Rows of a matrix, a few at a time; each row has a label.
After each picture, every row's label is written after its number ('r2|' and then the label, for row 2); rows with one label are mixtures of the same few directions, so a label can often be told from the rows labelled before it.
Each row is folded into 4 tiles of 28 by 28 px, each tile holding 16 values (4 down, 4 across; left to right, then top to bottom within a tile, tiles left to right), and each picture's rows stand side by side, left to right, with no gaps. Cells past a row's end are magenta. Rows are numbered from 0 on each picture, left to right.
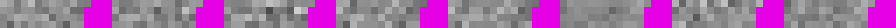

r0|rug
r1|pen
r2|pen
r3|rug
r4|rug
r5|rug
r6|rug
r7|rug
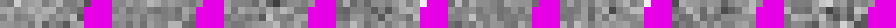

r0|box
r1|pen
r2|pen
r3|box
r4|rug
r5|box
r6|rug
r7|pen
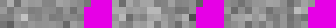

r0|rug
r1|box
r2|pen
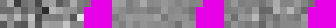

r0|box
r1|rug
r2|box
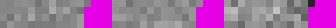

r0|box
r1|box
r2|box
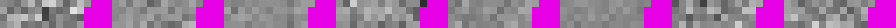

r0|pen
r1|pen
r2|pen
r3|box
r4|rug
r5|box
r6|rug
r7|box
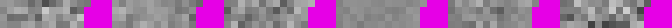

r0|pen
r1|box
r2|rug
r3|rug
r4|rug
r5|box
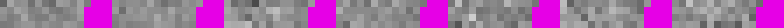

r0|rug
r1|pen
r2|rug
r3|rug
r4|rug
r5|rug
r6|box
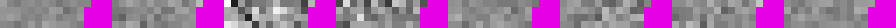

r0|box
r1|box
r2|rug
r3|rug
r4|box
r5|pen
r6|box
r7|pen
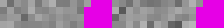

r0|rug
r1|pen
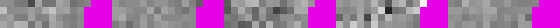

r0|rug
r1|box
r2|rug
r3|box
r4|box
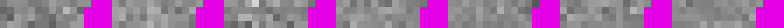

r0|box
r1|box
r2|rug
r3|rug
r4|box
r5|pen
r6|box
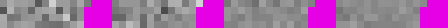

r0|pen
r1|box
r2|rug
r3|box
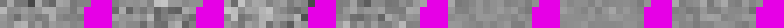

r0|rug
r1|pen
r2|box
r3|rug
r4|rug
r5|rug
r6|rug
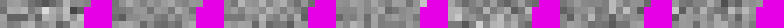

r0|pen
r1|box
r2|box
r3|box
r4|box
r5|box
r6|pen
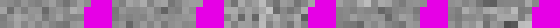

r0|pen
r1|rug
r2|box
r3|rug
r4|pen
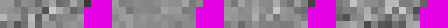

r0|box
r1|rug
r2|box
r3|box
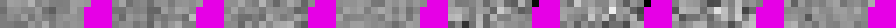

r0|rug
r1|box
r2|pen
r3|pen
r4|box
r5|box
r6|pen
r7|rug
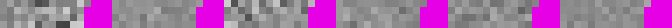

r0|pen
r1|box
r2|rug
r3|box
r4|pen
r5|box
